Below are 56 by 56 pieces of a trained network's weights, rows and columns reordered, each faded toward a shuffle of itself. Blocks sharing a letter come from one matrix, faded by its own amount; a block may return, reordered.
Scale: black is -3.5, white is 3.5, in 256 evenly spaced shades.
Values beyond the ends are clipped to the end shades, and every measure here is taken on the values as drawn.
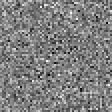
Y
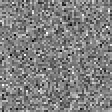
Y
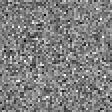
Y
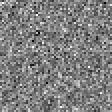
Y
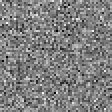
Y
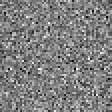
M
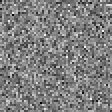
Y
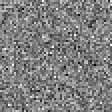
Y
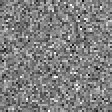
Y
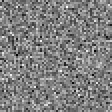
Y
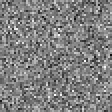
Y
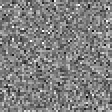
Y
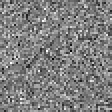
M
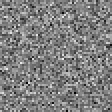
M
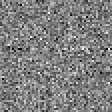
M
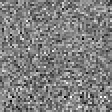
M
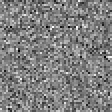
M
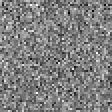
M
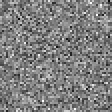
M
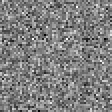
M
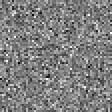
Y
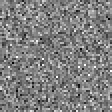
Y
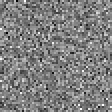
M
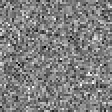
M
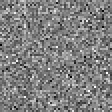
Y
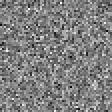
Y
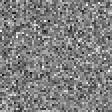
M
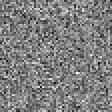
M
